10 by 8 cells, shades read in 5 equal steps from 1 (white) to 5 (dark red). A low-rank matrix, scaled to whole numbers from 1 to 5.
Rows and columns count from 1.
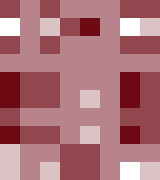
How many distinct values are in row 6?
4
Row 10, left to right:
2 3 2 4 4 3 1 2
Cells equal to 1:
3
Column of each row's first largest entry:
1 5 1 1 1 1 1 1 4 4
